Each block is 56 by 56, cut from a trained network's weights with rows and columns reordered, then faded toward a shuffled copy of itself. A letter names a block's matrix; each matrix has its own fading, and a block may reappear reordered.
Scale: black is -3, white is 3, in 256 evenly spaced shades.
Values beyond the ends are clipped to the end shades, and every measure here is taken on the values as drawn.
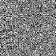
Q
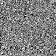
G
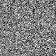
G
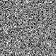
G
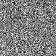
G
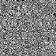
Q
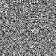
Q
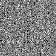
G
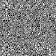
Q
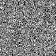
G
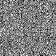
G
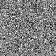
G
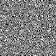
Q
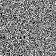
G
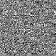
Q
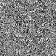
G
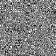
Q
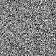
G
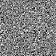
Q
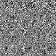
Q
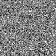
G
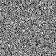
G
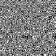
Q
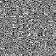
Q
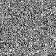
G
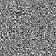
Q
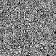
G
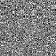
Q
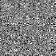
Q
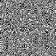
Q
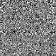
Q
